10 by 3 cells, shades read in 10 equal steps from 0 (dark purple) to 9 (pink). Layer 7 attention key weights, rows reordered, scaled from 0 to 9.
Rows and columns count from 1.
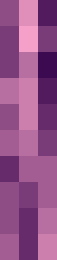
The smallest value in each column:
2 2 0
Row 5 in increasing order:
2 4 7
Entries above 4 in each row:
1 1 1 2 1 2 2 1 1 2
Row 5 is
4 7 2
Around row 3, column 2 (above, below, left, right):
9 7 3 0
